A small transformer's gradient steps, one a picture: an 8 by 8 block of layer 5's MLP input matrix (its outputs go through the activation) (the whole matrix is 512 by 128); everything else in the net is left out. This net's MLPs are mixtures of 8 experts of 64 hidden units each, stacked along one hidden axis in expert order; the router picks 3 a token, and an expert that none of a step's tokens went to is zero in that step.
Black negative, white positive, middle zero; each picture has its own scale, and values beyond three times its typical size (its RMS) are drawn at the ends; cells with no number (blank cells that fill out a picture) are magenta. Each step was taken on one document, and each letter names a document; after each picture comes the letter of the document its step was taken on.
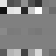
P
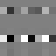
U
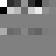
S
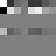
S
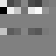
S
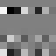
U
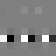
U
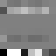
P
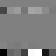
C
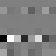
U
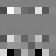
U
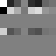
S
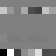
C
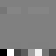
C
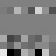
U
